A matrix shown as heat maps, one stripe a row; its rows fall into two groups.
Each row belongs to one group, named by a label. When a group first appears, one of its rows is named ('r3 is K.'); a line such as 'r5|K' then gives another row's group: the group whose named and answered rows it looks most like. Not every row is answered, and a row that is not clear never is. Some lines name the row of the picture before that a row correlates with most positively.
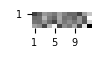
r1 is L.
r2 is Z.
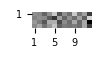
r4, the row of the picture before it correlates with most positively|4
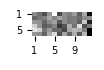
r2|L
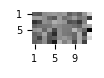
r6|Z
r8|Z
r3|L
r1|L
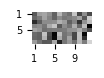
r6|Z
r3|L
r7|Z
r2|Z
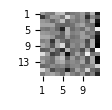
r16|L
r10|Z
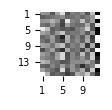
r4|Z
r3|L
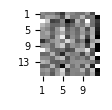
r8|L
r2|L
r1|Z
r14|Z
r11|Z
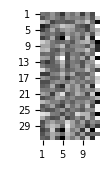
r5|L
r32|Z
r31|L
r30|Z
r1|Z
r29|L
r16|L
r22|L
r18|L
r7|Z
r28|L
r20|Z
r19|Z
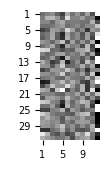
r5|L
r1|Z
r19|L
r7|Z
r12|Z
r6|Z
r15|L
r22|L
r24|Z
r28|L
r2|L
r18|L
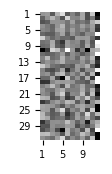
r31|L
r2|L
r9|Z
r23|L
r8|Z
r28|L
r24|L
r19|L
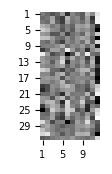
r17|L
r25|L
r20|L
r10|L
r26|Z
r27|Z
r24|L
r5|L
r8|Z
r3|Z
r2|Z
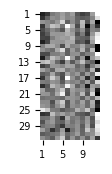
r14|L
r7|L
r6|L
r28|Z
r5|L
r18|Z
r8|L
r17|L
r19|L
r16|Z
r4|L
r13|L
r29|Z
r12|L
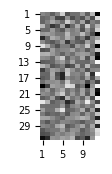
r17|Z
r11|L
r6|L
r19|L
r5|Z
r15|L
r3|L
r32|L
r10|L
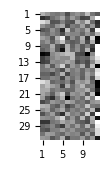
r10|Z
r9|Z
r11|L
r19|L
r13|L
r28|L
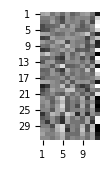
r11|L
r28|Z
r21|Z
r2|Z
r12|Z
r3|Z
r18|L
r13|Z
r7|L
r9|L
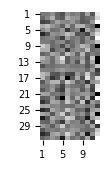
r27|L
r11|L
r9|L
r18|L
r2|Z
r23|L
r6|L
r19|Z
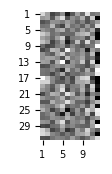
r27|L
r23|L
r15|Z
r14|L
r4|Z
